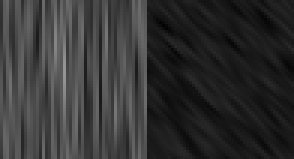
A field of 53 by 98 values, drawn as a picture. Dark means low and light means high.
It is made of 1 by 2 panels. Panel 1,1: low, streaked downward. Panel 1,2: very low, slanting down to the right, faint in contrast.
